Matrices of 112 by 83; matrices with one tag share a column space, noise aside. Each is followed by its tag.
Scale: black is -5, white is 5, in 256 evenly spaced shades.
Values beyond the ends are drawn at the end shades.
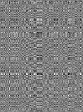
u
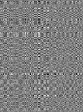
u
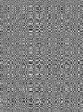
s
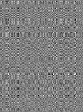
u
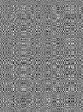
s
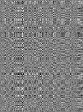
u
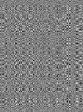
s
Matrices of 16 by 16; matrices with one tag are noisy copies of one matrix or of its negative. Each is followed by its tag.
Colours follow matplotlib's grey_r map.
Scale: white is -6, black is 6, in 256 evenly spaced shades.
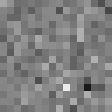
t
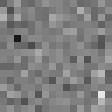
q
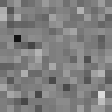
q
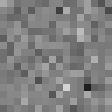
t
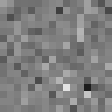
t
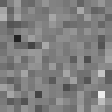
q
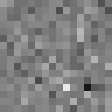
t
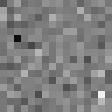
q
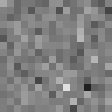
t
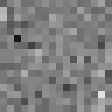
q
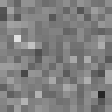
q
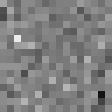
q
